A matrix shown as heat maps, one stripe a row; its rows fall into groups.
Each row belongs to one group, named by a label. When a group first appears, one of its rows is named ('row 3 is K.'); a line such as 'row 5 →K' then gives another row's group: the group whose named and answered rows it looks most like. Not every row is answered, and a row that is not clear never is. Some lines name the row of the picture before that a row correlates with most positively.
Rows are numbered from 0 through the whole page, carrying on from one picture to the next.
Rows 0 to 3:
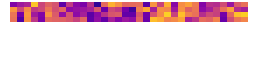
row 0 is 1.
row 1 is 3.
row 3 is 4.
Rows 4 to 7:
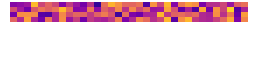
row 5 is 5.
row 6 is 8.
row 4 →1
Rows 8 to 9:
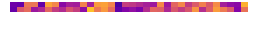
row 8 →8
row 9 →8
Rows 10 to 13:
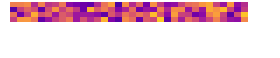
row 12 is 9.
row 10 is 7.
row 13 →8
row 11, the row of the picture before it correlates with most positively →9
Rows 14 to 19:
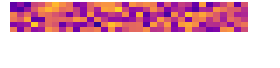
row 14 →5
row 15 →5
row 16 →7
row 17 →4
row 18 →1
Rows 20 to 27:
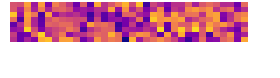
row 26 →5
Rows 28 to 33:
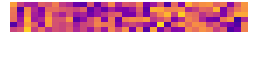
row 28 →7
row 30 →4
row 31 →3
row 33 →7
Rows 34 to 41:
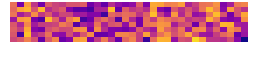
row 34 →4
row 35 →7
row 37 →8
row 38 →3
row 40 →3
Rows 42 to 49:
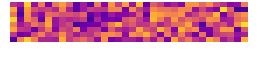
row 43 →3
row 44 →4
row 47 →3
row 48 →5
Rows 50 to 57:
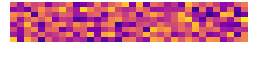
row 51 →5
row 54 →8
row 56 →5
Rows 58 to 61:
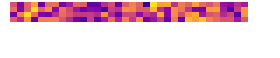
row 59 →9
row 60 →8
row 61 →7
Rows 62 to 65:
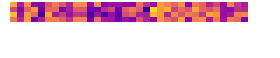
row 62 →4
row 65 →4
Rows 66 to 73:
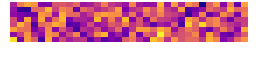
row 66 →8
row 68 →5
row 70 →7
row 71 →3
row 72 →8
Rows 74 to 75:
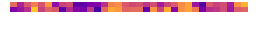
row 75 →1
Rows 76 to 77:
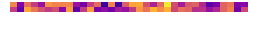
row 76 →3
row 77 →3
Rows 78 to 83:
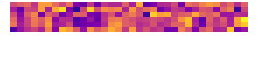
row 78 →7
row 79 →5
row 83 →5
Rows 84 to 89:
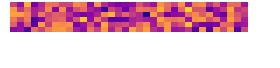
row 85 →3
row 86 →7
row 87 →4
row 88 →3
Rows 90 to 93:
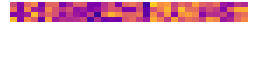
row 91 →4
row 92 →1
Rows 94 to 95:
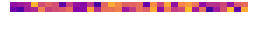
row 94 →1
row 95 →5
